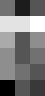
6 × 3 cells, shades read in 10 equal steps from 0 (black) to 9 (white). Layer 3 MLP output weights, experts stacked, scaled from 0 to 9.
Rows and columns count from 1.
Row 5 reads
5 4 3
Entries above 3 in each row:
1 3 2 2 2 0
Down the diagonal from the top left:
4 8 5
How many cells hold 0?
1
